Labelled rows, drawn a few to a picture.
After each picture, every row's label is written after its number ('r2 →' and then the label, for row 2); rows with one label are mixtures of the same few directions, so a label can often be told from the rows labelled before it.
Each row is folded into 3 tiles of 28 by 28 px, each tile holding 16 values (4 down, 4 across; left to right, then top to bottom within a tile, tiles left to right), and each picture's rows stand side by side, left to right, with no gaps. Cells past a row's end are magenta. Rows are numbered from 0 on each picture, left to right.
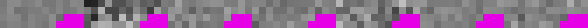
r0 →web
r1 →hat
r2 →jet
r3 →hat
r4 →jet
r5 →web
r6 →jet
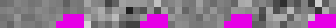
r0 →jet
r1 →jet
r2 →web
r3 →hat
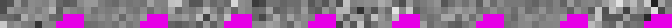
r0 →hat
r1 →hat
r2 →hat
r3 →hat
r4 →jet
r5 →hat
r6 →hat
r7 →hat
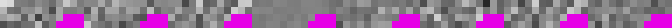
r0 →hat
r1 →hat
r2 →web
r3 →web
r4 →jet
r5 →jet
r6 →web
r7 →jet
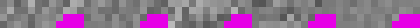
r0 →web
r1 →web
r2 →hat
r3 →hat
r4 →web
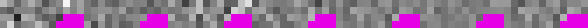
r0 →jet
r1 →jet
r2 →web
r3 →jet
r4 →web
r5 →web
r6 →web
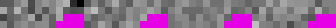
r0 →web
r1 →web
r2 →web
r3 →hat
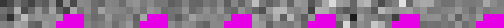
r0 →hat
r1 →web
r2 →hat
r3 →web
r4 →jet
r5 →hat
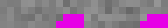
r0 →hat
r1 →jet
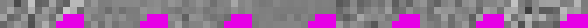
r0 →web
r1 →jet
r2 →jet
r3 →hat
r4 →hat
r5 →web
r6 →jet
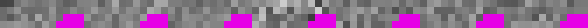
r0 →hat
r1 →web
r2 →hat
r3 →hat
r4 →jet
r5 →web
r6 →hat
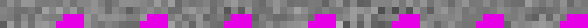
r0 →jet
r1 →jet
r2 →jet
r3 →jet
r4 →jet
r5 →web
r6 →hat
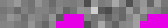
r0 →web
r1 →web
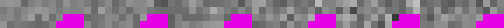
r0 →hat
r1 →web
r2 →jet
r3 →hat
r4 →web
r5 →hat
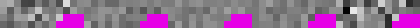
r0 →hat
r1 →jet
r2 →jet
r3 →web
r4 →web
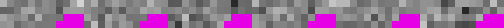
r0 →web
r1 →jet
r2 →jet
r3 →web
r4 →hat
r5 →jet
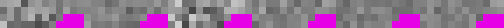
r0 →hat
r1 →jet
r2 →jet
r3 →web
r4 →jet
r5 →web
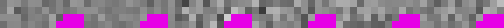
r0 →web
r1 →jet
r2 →web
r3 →web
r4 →hat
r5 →web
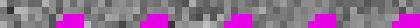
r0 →web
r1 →hat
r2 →hat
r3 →web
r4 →hat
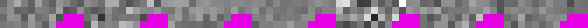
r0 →web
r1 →jet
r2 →hat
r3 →hat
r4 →hat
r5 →web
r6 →jet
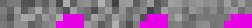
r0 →hat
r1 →web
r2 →hat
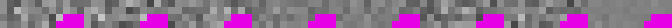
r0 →web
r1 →jet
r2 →jet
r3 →jet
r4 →web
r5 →jet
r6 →jet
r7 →jet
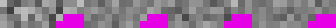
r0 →web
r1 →web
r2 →jet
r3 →hat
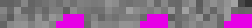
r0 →hat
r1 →jet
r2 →web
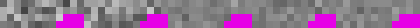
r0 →jet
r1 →hat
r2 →jet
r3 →hat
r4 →jet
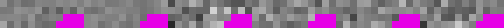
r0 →jet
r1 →web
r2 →jet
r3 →jet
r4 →jet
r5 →hat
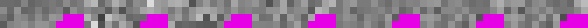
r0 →hat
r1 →jet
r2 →hat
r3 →web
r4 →web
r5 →web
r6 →web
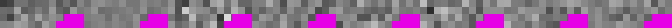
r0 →hat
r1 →web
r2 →web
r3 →web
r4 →hat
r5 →web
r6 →jet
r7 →hat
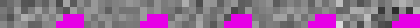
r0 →hat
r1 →jet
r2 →web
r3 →hat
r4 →jet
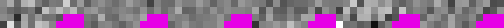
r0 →jet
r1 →jet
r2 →web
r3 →hat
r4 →hat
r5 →web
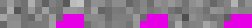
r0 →web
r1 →web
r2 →jet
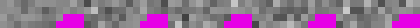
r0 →jet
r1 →web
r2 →jet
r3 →hat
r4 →web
